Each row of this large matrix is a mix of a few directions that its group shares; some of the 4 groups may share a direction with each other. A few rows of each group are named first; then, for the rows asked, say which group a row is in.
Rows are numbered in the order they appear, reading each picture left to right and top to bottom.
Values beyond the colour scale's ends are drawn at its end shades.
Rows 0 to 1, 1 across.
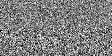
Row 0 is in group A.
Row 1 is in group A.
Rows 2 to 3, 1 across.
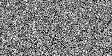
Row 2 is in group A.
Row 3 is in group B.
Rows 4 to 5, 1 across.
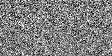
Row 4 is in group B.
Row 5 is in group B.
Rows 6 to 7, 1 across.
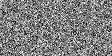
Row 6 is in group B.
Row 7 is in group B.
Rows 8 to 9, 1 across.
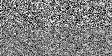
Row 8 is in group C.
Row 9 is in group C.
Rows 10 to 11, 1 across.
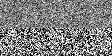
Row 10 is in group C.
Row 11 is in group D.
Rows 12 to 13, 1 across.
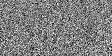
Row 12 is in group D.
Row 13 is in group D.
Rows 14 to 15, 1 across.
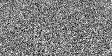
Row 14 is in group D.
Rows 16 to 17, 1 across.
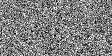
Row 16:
D
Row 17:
C
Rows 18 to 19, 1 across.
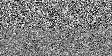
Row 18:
B
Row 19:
C
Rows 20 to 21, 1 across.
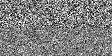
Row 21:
B
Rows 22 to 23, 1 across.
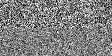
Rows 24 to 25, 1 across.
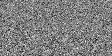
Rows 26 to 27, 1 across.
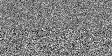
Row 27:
C
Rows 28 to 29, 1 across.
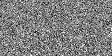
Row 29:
D
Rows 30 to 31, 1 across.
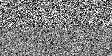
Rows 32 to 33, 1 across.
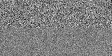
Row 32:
D
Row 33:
D
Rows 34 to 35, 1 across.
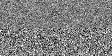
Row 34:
B
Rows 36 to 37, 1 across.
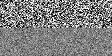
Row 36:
C
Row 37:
B
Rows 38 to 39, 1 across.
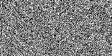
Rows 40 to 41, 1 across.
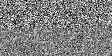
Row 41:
B
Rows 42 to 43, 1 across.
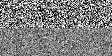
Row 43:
C
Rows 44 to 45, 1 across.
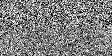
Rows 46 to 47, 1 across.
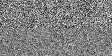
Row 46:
D
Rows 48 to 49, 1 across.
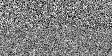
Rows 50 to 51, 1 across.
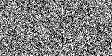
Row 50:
D
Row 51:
D
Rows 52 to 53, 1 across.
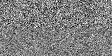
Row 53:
C
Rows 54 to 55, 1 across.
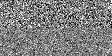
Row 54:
D
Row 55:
A
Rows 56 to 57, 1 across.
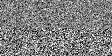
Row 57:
C
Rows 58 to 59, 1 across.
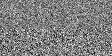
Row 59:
D
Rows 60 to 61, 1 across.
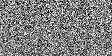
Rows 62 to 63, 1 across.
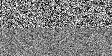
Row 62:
C
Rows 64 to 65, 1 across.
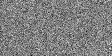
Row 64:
A
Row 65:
D
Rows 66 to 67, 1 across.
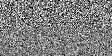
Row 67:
A
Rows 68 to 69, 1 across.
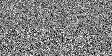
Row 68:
A
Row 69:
D
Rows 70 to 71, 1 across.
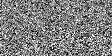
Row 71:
C
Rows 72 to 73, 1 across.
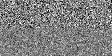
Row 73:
A
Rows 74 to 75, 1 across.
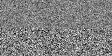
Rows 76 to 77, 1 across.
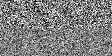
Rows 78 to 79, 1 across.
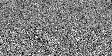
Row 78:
D
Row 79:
B
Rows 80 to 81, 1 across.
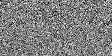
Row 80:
A
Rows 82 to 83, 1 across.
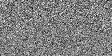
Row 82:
C
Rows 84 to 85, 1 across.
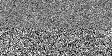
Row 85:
D
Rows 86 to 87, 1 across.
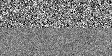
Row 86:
B
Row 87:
D
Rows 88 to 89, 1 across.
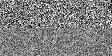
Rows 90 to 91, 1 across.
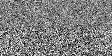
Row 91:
D
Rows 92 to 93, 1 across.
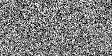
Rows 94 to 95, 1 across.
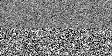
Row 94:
C
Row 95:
C
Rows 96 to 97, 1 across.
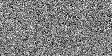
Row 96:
D
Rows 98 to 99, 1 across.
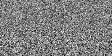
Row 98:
C
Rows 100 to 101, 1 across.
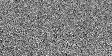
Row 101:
D
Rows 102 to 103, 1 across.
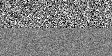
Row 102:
B
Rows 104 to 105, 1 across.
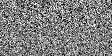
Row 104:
D
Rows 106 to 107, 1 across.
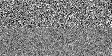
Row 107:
D
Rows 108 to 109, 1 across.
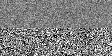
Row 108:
A
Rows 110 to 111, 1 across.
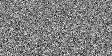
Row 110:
B
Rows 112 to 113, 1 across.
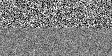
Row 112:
D
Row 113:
A
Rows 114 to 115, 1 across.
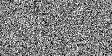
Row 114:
B
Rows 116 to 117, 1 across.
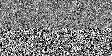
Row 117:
B
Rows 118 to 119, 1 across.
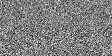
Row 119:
C
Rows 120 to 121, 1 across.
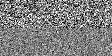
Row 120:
B
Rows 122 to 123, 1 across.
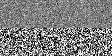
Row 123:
A
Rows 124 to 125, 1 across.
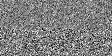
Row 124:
D
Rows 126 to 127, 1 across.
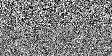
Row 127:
B
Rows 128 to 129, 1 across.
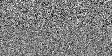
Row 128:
A
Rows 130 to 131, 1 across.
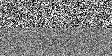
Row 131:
A
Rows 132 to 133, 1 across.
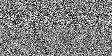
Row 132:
A
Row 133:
B
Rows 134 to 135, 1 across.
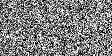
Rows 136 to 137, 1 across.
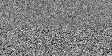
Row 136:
D
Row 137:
C
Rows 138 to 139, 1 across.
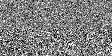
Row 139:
D
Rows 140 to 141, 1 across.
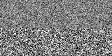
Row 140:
A
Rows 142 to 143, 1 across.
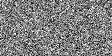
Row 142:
C
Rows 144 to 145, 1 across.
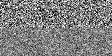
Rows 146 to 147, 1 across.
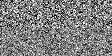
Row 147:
C
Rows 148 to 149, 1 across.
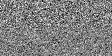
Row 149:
B
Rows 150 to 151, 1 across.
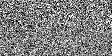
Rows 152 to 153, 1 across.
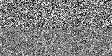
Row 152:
A
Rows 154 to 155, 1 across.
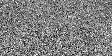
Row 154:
D
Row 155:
D
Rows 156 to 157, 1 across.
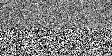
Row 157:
C
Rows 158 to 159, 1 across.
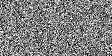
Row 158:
C
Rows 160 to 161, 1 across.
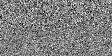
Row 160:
B
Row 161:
C
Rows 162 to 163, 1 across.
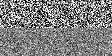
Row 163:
A
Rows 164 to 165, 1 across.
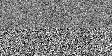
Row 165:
D
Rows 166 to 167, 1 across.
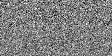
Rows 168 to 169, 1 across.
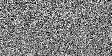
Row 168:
A
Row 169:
D
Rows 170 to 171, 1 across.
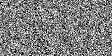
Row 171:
B
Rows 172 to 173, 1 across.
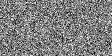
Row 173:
D
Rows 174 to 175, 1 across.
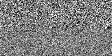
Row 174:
B
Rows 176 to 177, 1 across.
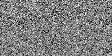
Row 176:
B
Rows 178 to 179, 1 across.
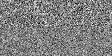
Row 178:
B
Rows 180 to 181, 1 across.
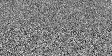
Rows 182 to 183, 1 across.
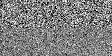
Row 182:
B
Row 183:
D
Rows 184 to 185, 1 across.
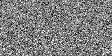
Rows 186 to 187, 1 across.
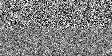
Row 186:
B
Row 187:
B
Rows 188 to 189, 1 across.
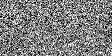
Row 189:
D
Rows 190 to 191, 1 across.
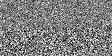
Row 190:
C
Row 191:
B
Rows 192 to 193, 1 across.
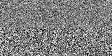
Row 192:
A
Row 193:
D
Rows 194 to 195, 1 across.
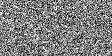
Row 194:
D
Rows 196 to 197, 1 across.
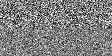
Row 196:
A
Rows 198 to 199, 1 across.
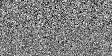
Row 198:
B
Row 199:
C
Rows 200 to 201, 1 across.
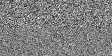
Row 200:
B
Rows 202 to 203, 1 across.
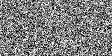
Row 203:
A
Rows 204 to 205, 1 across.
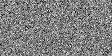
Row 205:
B
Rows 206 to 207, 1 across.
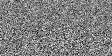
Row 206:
B
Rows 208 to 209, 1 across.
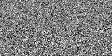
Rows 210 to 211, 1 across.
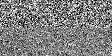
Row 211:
D
